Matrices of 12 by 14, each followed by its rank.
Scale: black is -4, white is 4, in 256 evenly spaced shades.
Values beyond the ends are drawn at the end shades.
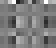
one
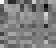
two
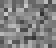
full rank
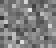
full rank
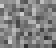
full rank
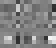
two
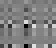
one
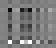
one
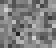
full rank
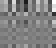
one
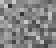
full rank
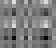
one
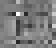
two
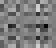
two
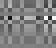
one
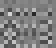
two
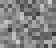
full rank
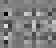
two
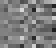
two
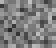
full rank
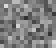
full rank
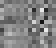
two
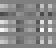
one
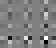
one
